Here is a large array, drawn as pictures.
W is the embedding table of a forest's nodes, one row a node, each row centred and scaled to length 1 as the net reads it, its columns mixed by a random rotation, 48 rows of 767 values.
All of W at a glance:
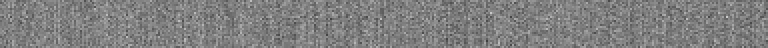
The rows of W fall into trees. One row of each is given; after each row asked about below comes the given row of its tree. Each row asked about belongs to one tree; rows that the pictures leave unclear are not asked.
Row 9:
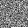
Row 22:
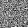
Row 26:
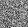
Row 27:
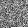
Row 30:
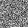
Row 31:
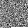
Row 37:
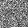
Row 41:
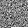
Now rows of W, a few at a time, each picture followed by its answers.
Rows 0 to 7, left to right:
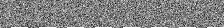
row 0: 22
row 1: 27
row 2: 41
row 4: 31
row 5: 22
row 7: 30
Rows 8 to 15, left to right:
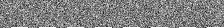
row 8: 27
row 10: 31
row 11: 22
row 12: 9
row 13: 26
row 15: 26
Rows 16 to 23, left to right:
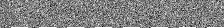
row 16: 41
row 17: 41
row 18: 37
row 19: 37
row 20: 31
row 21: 26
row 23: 9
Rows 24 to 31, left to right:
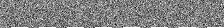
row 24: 31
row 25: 37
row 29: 37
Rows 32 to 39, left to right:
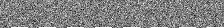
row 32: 30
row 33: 26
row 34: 22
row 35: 31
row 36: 27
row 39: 37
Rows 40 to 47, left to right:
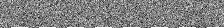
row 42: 30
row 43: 31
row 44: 31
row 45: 41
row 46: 22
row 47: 27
